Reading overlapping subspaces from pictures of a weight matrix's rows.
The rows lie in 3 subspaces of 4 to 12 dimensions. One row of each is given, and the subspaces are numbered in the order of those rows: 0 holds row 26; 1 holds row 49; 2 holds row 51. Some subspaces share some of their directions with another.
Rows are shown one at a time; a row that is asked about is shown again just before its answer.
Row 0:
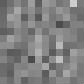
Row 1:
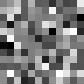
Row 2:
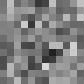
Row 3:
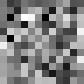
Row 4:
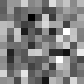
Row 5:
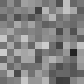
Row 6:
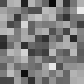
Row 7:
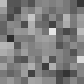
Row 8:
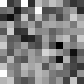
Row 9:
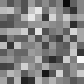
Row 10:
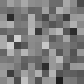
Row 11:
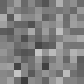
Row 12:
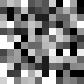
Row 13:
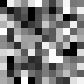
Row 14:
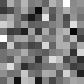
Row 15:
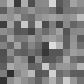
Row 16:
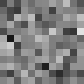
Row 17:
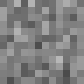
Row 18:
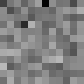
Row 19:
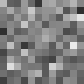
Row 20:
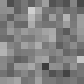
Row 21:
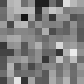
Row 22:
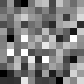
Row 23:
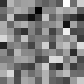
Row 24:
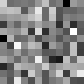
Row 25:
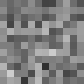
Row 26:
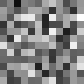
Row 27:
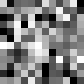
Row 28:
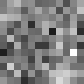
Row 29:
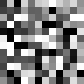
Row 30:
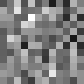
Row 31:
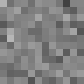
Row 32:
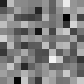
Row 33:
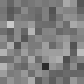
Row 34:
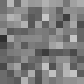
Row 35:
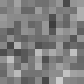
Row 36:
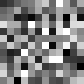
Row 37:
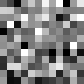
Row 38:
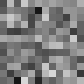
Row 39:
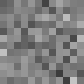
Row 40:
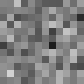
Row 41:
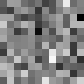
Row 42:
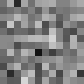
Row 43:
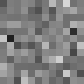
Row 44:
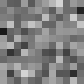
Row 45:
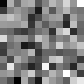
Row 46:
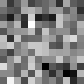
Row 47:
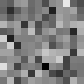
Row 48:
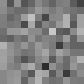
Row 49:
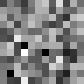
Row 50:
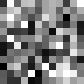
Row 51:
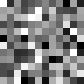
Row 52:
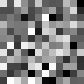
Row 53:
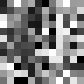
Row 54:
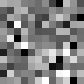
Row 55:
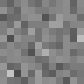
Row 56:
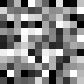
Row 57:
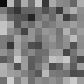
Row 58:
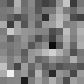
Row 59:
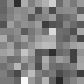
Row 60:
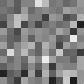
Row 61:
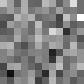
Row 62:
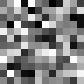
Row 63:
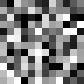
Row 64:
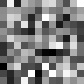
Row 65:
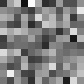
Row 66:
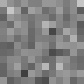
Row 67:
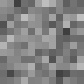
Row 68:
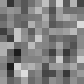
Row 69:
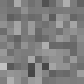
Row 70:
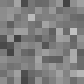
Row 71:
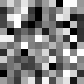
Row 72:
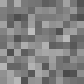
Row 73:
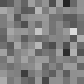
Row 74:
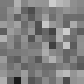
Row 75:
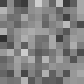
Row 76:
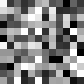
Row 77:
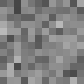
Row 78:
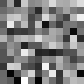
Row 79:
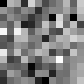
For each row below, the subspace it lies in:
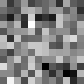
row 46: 1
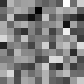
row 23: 2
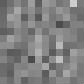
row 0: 1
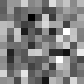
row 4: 1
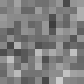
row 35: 2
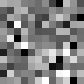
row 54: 1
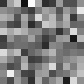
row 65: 1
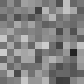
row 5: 2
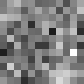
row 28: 2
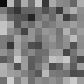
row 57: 1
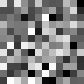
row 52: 0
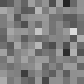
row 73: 1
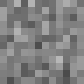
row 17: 1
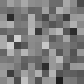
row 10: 1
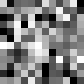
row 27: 1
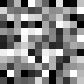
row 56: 1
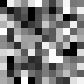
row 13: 1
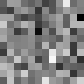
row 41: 1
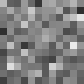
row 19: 1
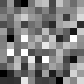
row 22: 1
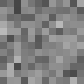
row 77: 1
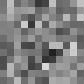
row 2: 1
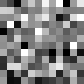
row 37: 1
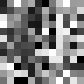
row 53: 2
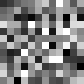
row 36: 1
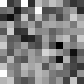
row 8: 1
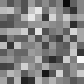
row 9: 0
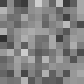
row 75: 1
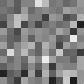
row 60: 1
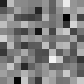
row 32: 1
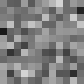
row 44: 1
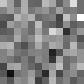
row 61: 1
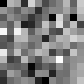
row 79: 1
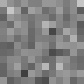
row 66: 1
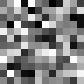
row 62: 1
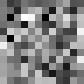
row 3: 0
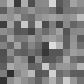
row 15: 1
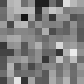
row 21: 1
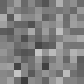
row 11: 2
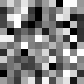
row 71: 1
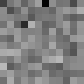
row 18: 1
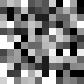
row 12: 1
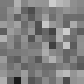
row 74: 1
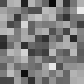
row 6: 1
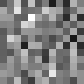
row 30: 1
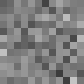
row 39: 1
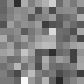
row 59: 2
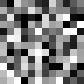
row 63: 1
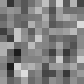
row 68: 1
